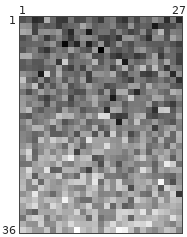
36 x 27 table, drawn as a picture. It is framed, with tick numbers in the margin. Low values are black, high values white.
Stripes: none. Slope: up to the bottom. Grain: fine. Average level on the scale: 50%.
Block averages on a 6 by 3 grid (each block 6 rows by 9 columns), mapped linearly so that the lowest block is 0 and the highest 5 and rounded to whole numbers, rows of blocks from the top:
000
111
222
333
443
555
